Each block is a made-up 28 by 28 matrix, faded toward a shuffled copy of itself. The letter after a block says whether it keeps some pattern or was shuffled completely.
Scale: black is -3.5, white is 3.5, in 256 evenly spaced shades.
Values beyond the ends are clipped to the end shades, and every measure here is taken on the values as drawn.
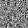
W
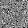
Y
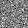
Y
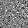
Y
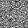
W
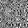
W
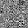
W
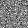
Y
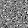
Y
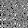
W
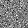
Y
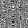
W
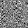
W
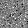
Y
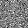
Y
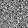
Y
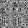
W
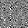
W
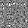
W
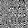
W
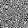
W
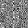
W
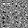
W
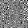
W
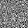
W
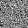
Y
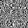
W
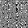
W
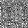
W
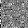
W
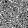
Y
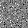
Y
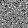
Y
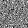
Y
